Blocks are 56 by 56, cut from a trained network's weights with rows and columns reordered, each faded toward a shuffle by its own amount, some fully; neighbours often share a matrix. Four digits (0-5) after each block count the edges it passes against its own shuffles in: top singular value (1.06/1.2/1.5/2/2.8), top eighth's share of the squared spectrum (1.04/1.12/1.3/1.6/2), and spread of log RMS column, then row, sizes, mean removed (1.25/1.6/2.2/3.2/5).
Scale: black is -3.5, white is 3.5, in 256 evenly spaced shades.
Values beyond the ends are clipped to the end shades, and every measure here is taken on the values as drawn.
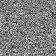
3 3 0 1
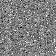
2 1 0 0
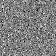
2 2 0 0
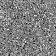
0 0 0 0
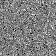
0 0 0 0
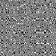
4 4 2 3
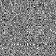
3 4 1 2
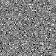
3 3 0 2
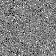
2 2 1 0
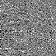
3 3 1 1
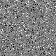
2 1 0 0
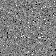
2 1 0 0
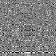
4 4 0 3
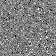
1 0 0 0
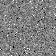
0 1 0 0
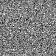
1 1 0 0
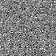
2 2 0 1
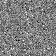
1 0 0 0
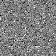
2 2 0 0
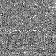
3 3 0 1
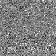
3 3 0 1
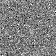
0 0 0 0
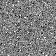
0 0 0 0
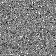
0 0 0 0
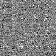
3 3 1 2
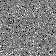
0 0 0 0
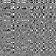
4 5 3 3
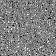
2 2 0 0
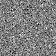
0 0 0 0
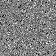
2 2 0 0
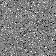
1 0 0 0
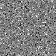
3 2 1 0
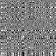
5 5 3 3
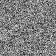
1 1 0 0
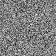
1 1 0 0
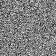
0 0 0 0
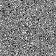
2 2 0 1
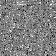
2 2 0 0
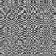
4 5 3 3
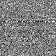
3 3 0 1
